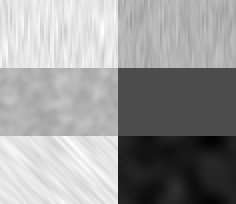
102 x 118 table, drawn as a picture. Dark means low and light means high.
It is made of 3 by 2 panels. Panel 1,1: very high, streaked downward, faint in contrast. Panel 1,2: high, streaked downward, faint in contrast. Panel 2,1: high, blotchy, faint in contrast. Panel 2,2: low, flat. Panel 3,1: very high, slanting down to the right, faint in contrast. Panel 3,2: very low, smooth, faint in contrast.
